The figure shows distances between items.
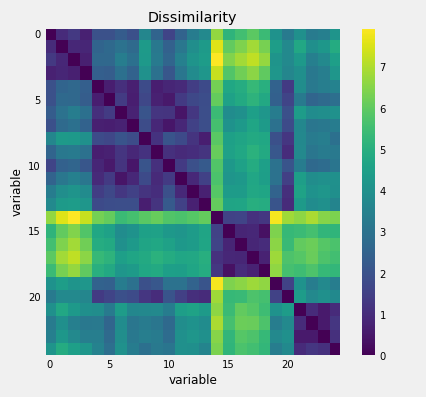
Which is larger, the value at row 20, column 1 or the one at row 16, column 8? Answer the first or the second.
the second
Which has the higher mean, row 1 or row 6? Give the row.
1
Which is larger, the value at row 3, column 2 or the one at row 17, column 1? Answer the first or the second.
the second
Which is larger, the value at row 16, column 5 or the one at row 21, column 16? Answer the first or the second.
the second
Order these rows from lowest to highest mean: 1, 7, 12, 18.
7, 12, 1, 18
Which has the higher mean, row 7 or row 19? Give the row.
19
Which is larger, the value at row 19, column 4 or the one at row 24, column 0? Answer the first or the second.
the second
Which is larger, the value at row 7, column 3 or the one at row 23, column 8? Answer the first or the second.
the second
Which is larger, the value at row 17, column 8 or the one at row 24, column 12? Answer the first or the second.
the first
